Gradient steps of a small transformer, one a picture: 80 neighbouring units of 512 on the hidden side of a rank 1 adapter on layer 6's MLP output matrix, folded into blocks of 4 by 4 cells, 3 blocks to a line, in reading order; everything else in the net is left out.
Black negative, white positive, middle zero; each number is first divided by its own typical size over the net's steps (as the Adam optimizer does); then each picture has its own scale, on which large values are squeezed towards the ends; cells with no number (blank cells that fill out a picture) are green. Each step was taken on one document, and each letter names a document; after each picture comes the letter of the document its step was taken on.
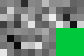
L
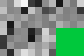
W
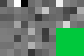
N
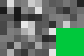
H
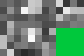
W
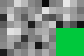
L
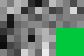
W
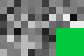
L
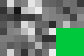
H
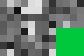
H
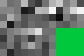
W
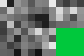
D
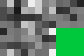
H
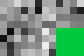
W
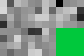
N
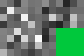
L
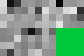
N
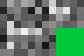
W
